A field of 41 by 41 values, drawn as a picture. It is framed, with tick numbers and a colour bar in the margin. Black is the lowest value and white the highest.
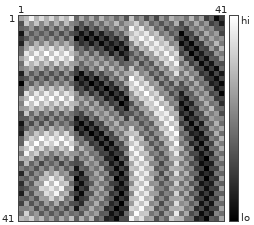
Upright stripes repeat 2 times across the table. The middle left is the ninth with the highest average. Rings spread out from the bottom left.
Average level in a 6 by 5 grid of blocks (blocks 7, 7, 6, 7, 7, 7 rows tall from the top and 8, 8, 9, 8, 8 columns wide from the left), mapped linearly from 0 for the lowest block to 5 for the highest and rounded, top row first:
31231 | 42240 | 53141 | 41240 | 32240 | 32240
